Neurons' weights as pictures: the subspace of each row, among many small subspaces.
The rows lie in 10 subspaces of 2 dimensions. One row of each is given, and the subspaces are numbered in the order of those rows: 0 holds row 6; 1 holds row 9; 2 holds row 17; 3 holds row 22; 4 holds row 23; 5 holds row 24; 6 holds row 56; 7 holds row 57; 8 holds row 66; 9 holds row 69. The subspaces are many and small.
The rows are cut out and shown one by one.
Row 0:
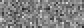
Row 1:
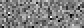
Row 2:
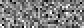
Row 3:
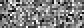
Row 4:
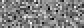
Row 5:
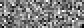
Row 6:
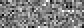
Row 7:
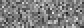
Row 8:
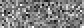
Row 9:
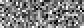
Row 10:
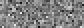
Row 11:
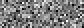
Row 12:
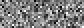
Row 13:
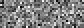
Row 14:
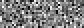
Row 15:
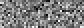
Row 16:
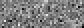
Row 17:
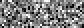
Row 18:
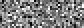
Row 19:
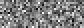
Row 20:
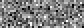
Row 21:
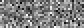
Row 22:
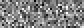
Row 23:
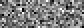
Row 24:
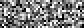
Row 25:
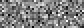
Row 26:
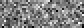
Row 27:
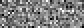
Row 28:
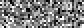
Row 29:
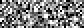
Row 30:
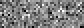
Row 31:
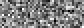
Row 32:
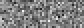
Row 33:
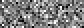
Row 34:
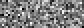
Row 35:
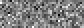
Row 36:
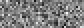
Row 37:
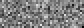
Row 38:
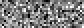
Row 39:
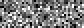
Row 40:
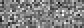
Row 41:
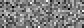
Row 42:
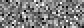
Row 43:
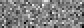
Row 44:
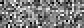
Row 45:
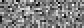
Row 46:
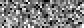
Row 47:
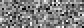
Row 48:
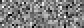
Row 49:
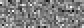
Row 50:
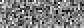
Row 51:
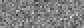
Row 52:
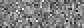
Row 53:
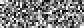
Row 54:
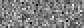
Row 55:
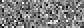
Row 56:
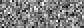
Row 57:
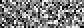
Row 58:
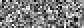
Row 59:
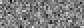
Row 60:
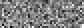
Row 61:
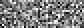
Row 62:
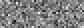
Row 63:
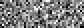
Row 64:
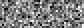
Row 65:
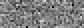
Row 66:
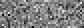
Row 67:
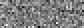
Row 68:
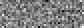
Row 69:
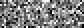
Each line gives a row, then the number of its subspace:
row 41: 5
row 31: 4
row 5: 5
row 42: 1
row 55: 7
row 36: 1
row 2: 7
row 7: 3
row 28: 5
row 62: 1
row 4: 8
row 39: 2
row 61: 7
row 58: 6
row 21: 5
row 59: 6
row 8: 8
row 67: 0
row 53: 1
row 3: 4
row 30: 8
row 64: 5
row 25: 1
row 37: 2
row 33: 7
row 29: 6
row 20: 2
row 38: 2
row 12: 3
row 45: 7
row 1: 8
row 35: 6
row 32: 7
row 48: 6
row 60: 2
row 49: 0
